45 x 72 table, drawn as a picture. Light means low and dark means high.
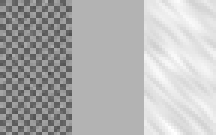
It is made of 1 by 3 panels. Panel 1,1: middling, checkered, strong in contrast. Panel 1,2: low, flat. Panel 1,3: very low, slanting down to the right, faint in contrast.
